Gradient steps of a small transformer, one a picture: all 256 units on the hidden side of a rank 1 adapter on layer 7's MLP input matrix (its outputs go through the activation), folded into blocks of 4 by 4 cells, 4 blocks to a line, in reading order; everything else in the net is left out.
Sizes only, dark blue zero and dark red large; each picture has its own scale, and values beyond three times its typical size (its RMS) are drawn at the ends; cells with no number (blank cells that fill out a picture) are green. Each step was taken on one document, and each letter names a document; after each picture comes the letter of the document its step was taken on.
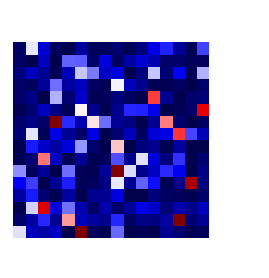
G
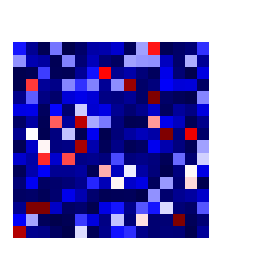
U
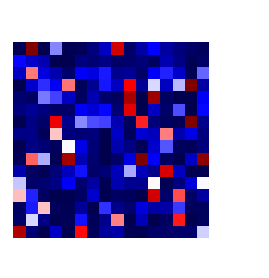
U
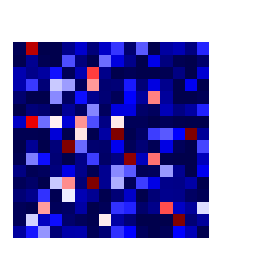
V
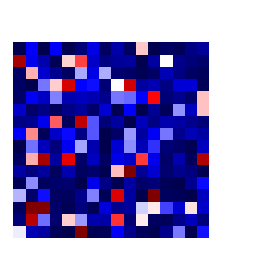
U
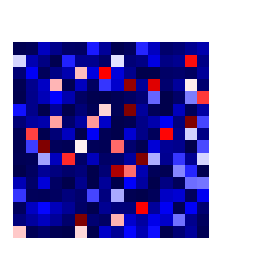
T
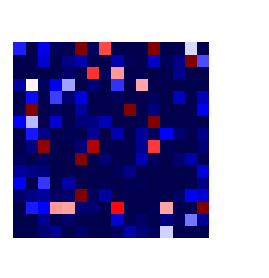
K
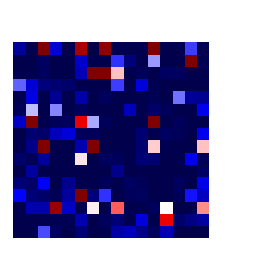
K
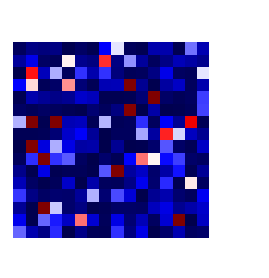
G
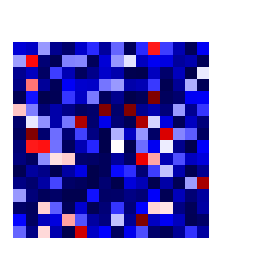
T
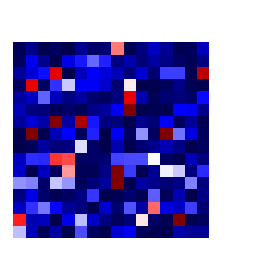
G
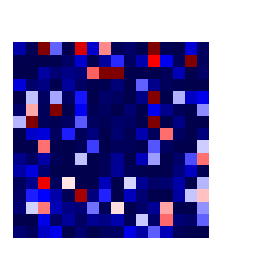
K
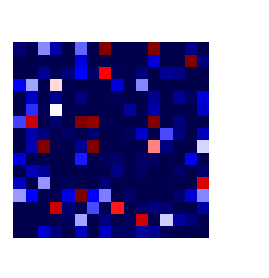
K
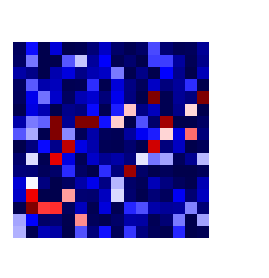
U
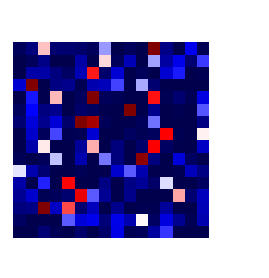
K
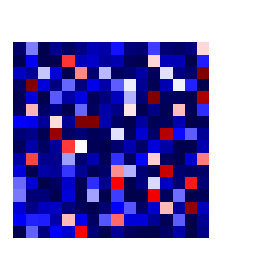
V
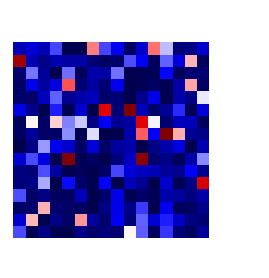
T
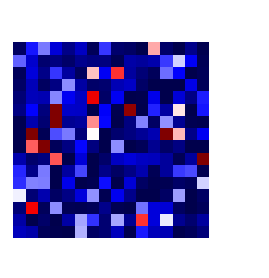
T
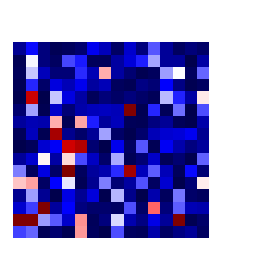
G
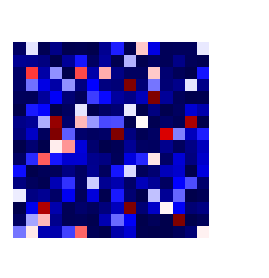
V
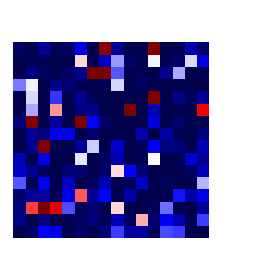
K
